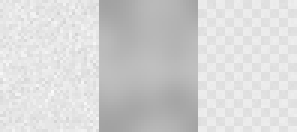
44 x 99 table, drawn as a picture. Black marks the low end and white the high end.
The table splits into one row of 3 panels. Panel 1,1: very high, fine-grained, faint in contrast. Panel 1,2: high, smooth, faint in contrast. Panel 1,3: very high, checkered, faint in contrast.
